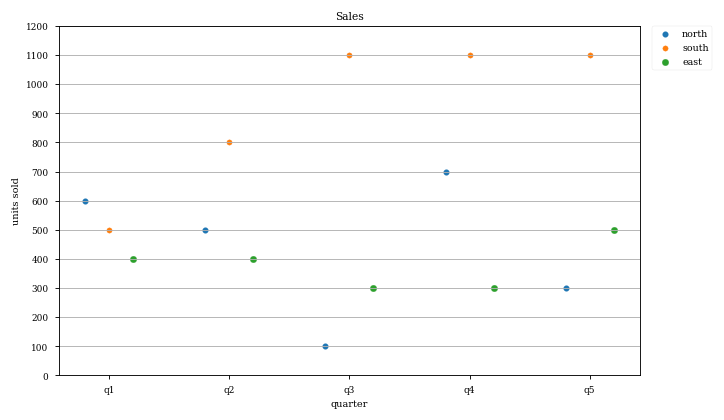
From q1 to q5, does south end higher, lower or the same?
higher
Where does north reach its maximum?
q4
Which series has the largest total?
south
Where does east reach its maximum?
q5
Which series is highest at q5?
south
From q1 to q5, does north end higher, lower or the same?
lower
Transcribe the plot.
Title: Sales
x-axis: quarter, ticks q1 q2 q3 q4 q5
y-axis: units sold, ticks 0 100 200 300 400 500 600 700 800 900 1000 1100 1200
Legend: north, south, east
Values:
north: 600 500 100 700 300
south: 500 800 1100 1100 1100
east: 400 400 300 300 500
